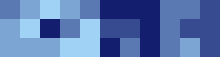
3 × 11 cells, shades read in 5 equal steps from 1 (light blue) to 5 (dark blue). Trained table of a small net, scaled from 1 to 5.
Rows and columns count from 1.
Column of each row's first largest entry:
6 3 6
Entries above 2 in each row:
8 8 5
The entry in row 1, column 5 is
3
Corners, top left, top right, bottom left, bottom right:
3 4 2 4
